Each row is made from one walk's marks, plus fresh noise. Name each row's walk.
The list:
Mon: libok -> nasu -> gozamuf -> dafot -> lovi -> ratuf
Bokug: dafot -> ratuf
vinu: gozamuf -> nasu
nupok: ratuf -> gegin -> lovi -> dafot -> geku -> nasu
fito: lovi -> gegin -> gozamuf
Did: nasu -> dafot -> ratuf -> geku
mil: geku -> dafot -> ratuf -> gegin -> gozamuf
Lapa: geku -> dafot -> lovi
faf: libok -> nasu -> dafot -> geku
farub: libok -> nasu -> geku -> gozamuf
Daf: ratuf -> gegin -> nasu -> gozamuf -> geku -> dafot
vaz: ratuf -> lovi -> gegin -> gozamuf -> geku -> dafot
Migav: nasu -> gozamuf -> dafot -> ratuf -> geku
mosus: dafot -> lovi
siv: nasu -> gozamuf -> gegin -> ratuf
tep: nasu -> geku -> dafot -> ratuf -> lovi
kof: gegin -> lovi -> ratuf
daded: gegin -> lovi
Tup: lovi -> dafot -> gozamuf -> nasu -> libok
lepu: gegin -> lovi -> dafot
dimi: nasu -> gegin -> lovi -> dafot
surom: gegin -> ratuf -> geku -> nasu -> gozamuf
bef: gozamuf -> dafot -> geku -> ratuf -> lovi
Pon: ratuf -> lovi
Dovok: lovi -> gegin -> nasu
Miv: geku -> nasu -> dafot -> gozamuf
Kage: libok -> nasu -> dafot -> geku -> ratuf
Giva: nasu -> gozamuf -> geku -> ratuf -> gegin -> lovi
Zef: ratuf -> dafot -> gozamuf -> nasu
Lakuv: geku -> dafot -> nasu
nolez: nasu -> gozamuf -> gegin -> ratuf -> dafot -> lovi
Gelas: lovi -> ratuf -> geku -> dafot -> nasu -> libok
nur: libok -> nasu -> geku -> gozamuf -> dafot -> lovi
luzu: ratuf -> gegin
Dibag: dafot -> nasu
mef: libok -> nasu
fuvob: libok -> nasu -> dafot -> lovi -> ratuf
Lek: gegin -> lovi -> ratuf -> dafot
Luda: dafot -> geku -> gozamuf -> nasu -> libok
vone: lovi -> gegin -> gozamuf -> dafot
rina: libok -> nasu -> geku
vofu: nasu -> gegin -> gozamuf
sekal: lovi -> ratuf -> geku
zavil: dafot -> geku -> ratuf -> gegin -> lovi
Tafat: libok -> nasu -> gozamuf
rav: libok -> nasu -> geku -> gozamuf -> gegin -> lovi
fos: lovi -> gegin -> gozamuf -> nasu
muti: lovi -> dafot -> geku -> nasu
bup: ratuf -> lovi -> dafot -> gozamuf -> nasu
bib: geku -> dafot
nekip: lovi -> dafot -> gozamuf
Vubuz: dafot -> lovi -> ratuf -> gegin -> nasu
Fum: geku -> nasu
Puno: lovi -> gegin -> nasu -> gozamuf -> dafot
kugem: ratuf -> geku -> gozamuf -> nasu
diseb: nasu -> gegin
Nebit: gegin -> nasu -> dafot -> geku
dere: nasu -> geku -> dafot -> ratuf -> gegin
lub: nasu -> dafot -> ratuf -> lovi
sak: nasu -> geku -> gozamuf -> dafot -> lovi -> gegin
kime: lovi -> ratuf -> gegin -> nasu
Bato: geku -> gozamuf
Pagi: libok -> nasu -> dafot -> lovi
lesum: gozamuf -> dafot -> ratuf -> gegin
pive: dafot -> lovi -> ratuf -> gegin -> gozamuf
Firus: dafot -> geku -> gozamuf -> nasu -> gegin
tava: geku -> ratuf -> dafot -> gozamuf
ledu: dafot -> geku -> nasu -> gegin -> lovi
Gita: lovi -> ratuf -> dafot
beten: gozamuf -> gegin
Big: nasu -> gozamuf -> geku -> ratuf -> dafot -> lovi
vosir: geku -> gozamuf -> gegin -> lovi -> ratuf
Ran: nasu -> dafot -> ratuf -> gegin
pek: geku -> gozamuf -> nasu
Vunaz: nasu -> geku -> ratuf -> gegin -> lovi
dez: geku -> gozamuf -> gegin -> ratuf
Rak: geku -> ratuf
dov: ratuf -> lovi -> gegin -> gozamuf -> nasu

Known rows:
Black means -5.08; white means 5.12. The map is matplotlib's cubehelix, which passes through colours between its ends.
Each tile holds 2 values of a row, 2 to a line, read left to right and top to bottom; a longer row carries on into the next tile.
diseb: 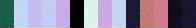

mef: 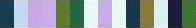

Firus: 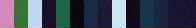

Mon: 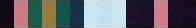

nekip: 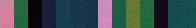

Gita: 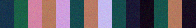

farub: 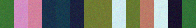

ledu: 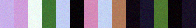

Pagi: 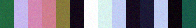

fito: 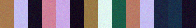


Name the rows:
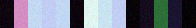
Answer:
Vubuz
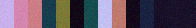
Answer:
sak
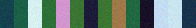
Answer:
Rak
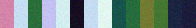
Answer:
daded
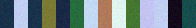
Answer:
Tafat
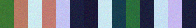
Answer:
sekal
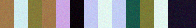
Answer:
rav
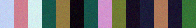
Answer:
muti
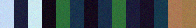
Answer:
bib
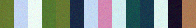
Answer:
rina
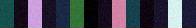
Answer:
tava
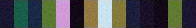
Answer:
pive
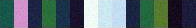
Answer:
Tup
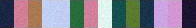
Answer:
Pon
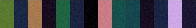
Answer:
bef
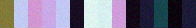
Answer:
dimi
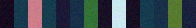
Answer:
Zef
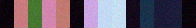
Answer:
nolez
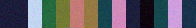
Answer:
Bokug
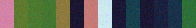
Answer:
mosus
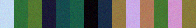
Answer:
Bato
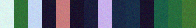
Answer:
Lapa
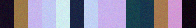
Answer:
luzu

